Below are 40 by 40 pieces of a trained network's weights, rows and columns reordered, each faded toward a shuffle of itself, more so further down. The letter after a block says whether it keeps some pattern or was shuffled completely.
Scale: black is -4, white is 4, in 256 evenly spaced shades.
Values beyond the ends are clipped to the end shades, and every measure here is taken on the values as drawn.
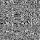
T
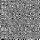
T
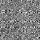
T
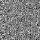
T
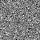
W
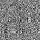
T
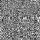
T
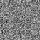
T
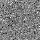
W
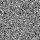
W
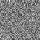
T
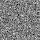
W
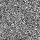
W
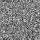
T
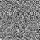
T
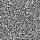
T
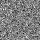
W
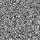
T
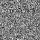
T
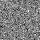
W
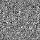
T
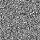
T
